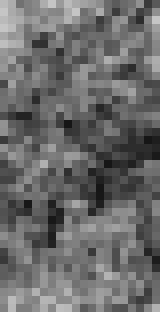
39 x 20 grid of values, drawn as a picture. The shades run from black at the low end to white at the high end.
Grain: blotchy. Ninth with the lowest average: middle right. Stripes: none. Histogram: bell-shaped.
